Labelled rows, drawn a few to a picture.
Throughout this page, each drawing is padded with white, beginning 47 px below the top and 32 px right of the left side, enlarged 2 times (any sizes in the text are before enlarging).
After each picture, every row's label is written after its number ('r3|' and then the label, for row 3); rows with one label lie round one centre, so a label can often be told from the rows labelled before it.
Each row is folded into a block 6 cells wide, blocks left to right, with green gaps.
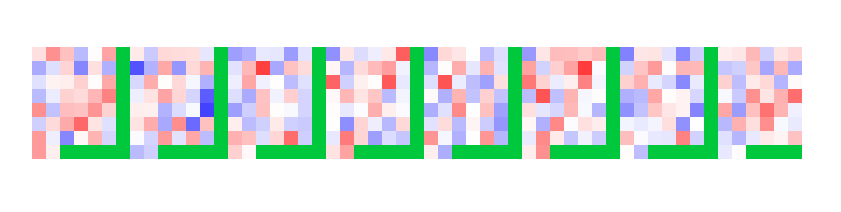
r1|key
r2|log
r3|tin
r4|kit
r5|tin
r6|kit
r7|tin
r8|key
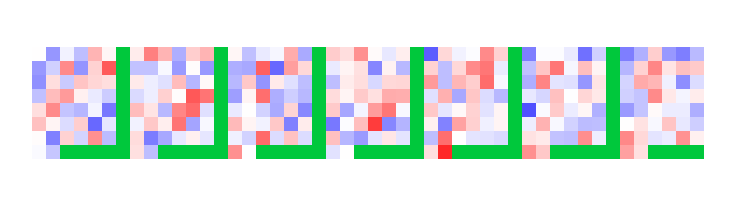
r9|log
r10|key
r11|log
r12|key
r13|kit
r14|tin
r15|tin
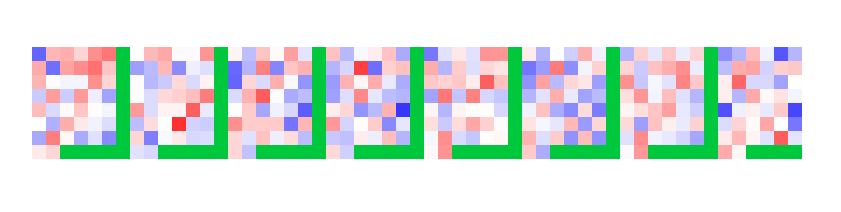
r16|kit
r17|key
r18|log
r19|log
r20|kit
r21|log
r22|kit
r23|tin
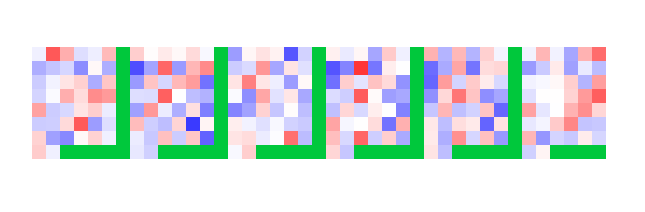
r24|key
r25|log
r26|tin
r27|log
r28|log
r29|key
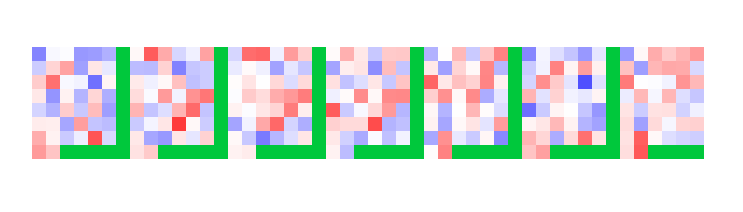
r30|tin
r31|key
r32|key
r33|key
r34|kit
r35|tin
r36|kit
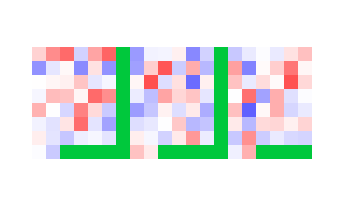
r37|key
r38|tin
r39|kit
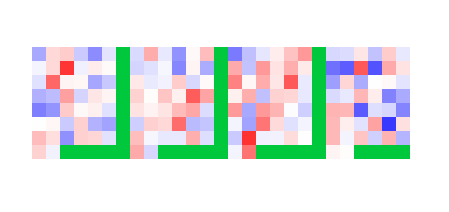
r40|tin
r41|key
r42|kit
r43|log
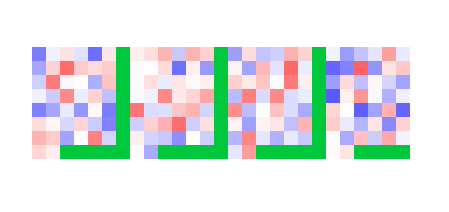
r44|tin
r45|key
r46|kit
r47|log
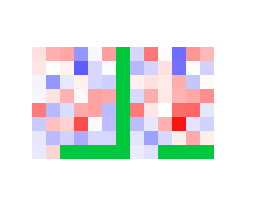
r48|key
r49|key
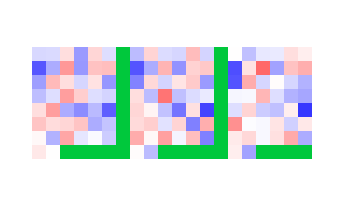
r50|log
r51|log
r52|log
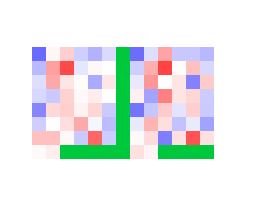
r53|tin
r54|tin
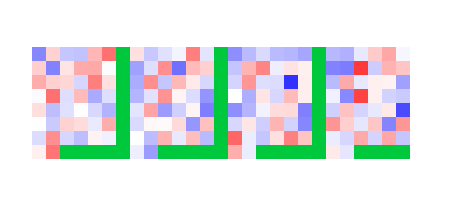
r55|kit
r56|log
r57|tin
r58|log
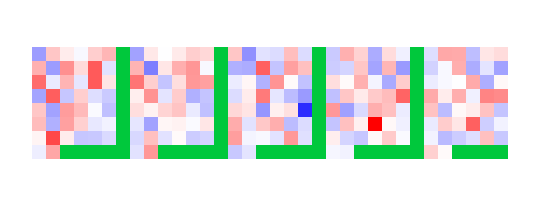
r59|kit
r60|kit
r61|log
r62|key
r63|key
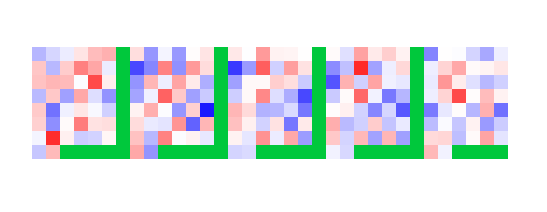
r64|kit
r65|log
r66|log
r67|log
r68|tin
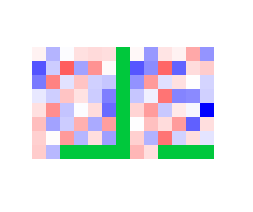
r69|log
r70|log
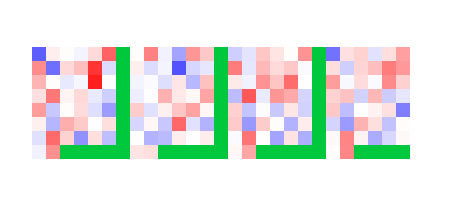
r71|kit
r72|key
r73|kit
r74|kit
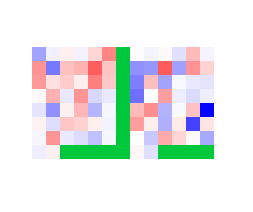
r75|kit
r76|log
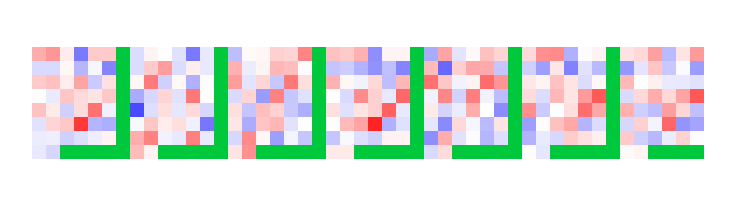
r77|key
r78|tin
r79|kit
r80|key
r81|kit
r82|key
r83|key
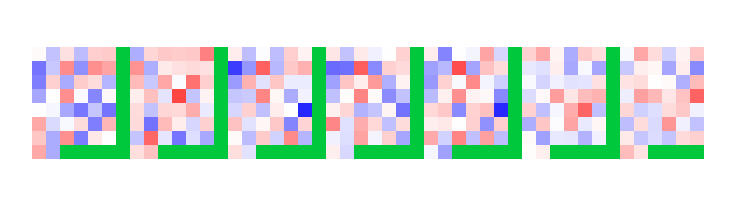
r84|log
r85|kit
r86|log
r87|log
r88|log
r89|key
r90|key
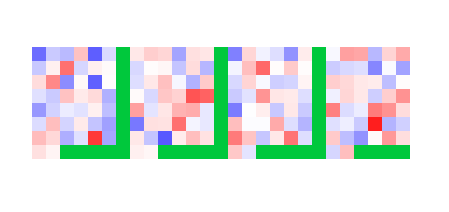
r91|tin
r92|key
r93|tin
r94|key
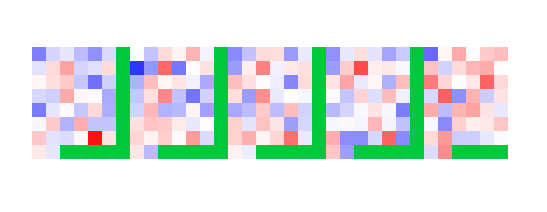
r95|tin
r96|log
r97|tin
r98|tin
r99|kit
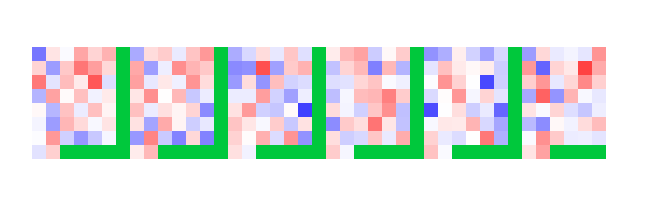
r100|kit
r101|kit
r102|log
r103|key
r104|tin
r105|kit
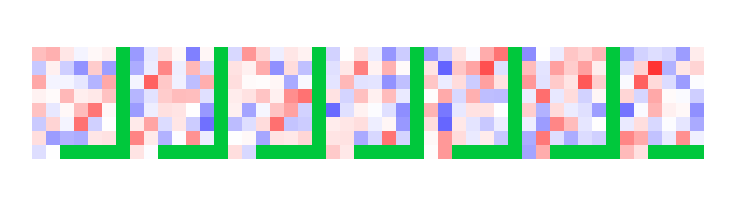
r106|key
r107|tin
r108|key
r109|tin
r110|kit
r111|kit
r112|tin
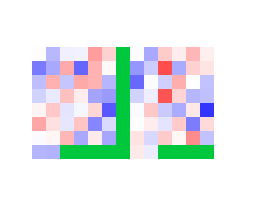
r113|log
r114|log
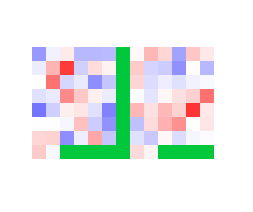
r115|tin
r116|key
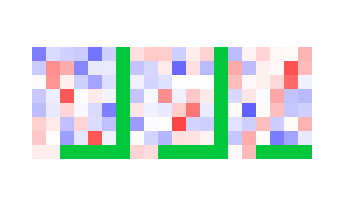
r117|tin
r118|key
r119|kit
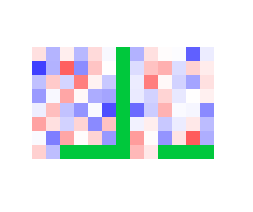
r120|log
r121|tin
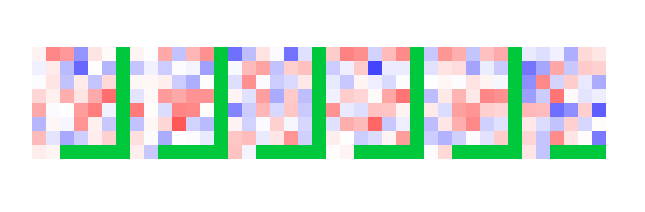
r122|key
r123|key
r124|tin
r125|key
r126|key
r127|log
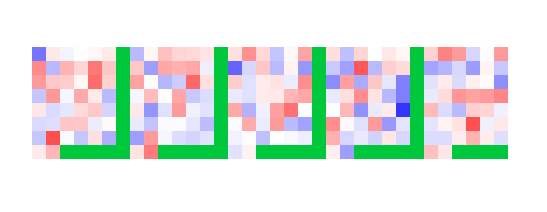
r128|kit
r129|kit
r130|key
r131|log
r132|key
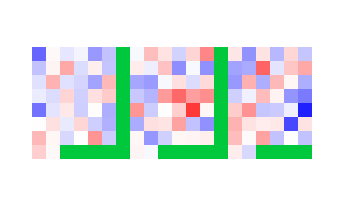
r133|tin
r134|key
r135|log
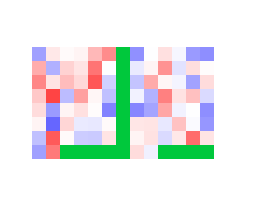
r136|kit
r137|tin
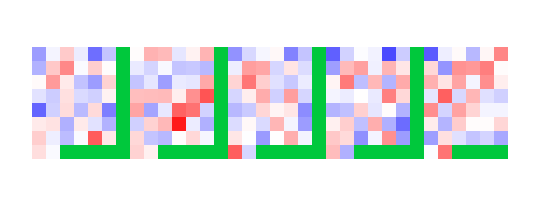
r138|tin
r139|key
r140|tin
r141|tin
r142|kit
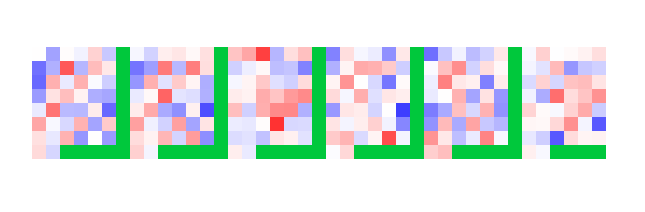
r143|log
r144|log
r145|key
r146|tin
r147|tin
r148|key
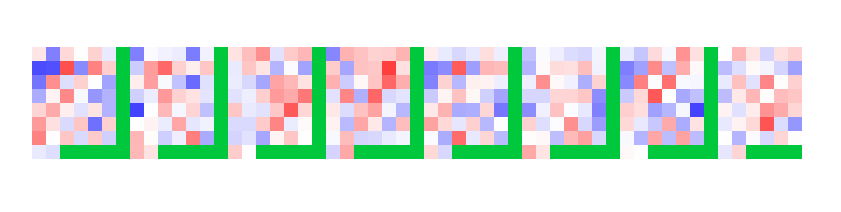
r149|log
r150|tin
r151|key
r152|kit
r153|log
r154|tin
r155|log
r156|key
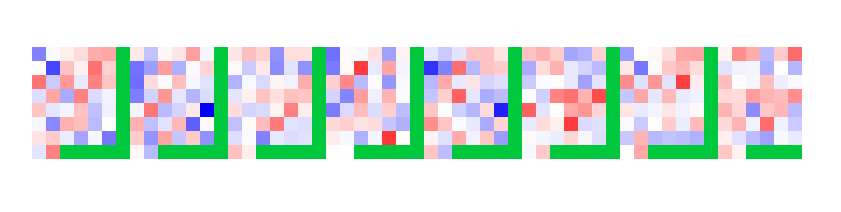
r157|kit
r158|log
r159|key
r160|tin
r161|log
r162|key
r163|kit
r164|key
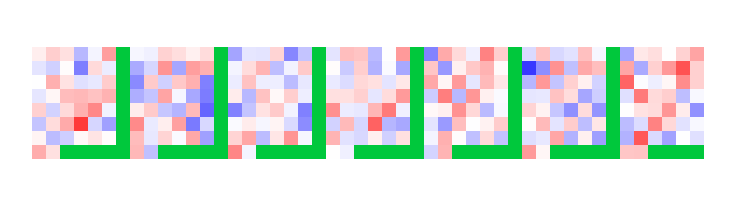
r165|key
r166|log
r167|tin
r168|key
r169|kit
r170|log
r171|kit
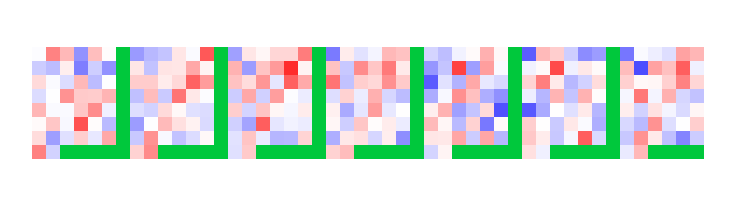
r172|key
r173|kit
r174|kit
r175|kit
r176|log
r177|tin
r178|kit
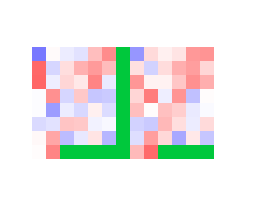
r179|kit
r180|kit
